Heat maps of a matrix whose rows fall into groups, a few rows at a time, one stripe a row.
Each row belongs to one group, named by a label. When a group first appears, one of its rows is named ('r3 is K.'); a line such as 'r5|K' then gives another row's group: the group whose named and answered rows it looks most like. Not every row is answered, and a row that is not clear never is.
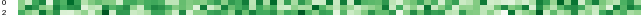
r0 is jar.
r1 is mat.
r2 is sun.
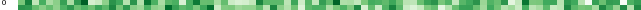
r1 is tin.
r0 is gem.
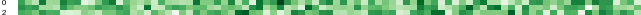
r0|jar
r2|sun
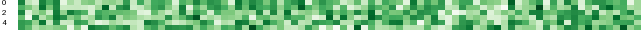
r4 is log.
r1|sun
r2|jar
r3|jar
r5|tin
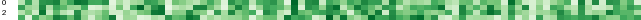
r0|log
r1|log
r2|log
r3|jar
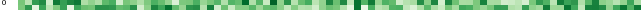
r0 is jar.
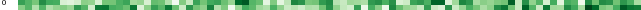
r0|sun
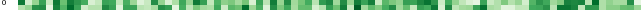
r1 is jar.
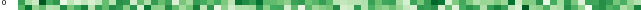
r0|sun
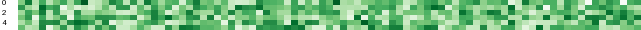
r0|gem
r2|log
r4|log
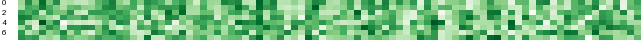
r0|mat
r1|mat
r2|tin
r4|sun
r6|jar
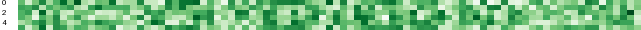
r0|jar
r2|log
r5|jar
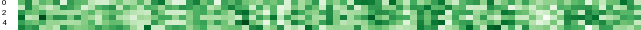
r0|log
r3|jar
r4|sun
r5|tin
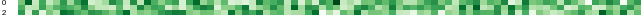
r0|gem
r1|log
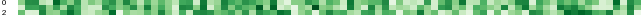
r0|mat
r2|jar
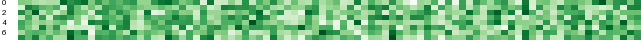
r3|mat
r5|sun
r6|gem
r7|tin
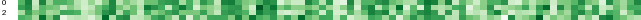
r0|mat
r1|mat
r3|sun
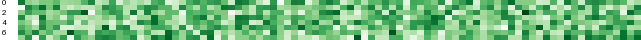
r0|sun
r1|mat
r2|gem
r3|sun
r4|log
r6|tin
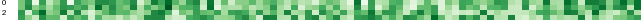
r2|jar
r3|log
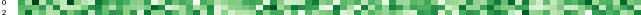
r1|log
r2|gem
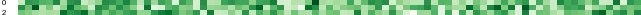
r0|mat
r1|tin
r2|gem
